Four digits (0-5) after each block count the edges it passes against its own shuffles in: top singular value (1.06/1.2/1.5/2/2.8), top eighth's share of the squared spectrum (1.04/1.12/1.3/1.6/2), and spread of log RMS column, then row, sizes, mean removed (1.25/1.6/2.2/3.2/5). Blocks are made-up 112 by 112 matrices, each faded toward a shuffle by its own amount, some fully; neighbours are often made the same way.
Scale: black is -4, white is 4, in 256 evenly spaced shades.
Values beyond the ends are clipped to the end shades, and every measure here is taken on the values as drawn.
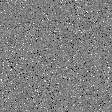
0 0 0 0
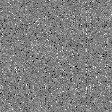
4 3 2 0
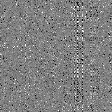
4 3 3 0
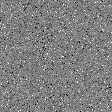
1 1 0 0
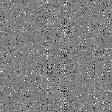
4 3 2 1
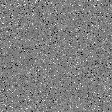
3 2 1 0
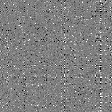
4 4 2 2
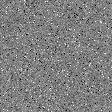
0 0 0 0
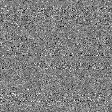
1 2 0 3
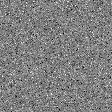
0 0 0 0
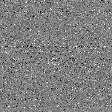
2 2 0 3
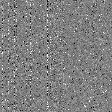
2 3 3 0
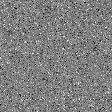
0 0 0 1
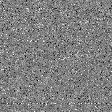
1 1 0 2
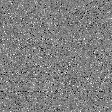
1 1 0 2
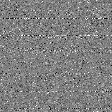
2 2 0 3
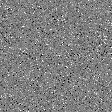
0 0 0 0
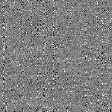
4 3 3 1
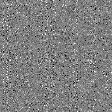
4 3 3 1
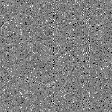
4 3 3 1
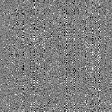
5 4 4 2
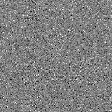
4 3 2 1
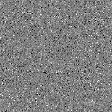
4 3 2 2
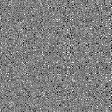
4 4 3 2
